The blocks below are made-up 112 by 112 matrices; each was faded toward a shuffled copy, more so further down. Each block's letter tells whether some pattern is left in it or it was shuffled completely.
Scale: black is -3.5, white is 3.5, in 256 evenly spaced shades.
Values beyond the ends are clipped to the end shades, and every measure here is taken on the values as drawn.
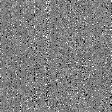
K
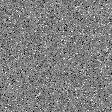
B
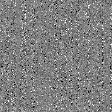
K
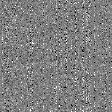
K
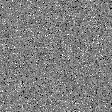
B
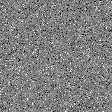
B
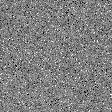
B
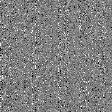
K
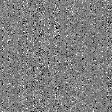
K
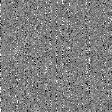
K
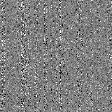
K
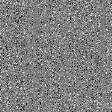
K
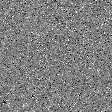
B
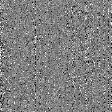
K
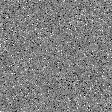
B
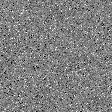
B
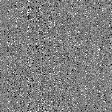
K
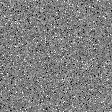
B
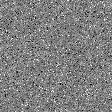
B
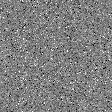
B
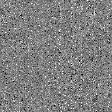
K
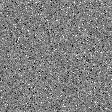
B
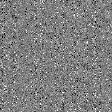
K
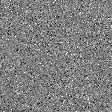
B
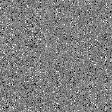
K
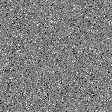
B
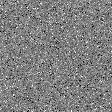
B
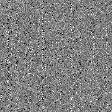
K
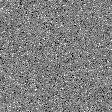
B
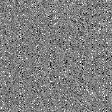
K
